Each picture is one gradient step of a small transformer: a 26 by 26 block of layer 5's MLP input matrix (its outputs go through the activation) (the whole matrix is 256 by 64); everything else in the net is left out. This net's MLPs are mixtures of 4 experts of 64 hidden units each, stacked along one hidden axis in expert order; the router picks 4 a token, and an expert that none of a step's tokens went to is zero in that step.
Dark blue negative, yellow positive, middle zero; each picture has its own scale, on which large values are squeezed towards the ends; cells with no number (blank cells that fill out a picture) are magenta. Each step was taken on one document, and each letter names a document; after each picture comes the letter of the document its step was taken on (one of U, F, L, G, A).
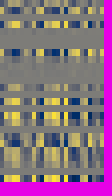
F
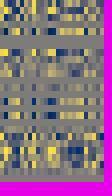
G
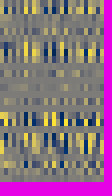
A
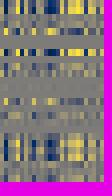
G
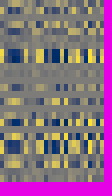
F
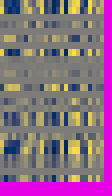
F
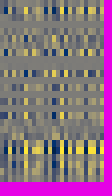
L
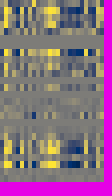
G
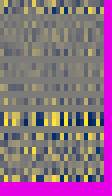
A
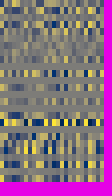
A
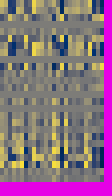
L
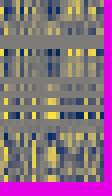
G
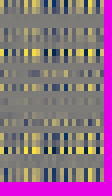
A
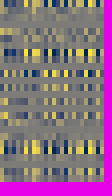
A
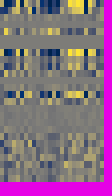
G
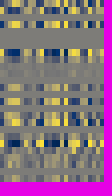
F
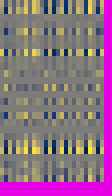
A
